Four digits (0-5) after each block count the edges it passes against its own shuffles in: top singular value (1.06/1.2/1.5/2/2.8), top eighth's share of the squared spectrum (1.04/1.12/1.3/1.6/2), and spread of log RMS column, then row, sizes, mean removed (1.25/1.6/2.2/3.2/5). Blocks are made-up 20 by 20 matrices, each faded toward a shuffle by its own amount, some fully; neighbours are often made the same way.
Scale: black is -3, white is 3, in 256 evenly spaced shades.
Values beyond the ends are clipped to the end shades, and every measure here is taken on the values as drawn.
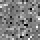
1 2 1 0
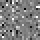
1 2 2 0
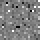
2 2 0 0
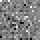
0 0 0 0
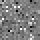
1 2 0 0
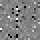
2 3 1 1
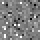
0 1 0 0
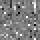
2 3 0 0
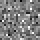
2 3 0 0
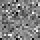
1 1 0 1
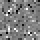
0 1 0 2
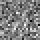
0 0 0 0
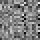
3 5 2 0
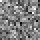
0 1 0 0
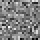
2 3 0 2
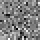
1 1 0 0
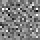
2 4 1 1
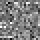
2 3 0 1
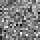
1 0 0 0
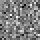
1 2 0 0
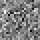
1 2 0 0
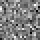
1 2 0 0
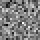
2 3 0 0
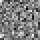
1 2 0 0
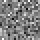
0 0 0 0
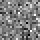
0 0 0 0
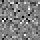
2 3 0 1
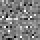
2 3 1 2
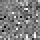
2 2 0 0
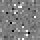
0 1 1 0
